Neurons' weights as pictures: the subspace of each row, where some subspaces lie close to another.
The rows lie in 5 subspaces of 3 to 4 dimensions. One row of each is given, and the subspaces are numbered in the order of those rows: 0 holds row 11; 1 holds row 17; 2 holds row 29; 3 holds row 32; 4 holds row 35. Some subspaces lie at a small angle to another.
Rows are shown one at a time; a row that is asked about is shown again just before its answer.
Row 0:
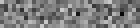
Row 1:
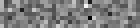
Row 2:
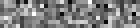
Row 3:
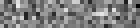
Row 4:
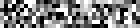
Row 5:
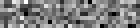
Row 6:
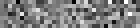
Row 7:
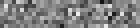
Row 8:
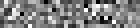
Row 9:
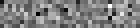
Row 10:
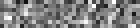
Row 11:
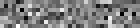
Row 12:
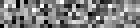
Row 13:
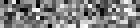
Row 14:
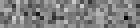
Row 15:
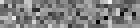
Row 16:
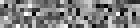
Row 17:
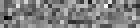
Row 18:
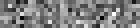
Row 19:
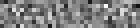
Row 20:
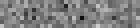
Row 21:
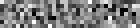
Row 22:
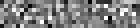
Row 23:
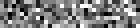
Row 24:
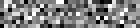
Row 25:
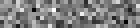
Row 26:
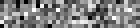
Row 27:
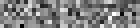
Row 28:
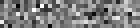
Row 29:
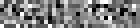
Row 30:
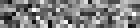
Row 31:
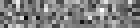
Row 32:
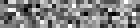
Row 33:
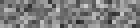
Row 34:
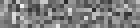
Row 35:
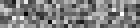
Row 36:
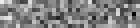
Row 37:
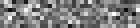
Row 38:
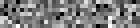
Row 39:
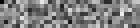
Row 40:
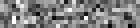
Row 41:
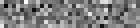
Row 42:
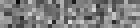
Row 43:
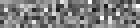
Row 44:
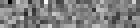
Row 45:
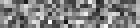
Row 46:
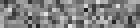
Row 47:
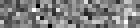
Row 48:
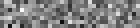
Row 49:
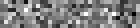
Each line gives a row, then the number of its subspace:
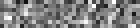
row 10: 1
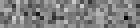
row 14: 4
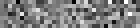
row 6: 4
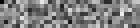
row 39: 4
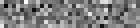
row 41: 0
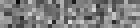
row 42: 4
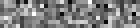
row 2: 0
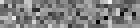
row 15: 0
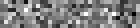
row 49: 3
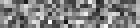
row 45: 4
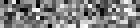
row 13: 3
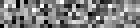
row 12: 0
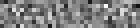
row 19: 2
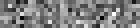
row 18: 3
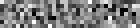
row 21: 2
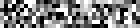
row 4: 2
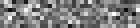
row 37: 3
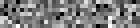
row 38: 0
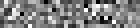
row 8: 2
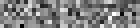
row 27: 3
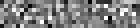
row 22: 2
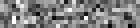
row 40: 4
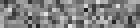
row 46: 2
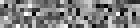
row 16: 0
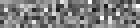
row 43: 2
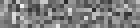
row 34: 4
